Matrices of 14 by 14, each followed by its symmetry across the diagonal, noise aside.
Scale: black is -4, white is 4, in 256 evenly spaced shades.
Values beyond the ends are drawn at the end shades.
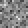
symmetric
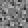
symmetric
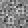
symmetric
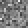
symmetric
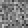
neither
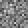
symmetric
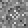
symmetric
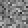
neither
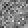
symmetric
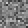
neither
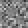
antisymmetric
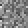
neither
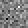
antisymmetric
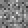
symmetric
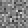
antisymmetric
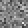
neither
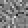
antisymmetric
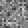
symmetric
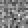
antisymmetric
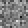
antisymmetric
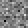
neither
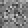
antisymmetric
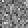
neither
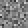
antisymmetric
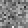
neither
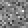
neither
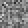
antisymmetric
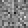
neither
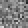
antisymmetric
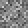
symmetric
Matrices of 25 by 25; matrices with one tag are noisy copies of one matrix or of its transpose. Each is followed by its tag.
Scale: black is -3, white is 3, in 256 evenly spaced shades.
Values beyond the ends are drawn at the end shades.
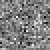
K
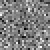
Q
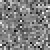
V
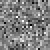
K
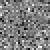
Q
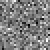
Q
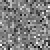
V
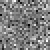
Q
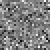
V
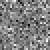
Q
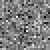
K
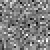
Q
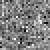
K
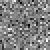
Q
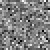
V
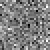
Q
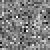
K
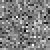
K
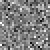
V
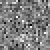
K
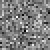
K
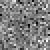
Q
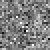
K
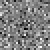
Q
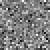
V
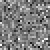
V
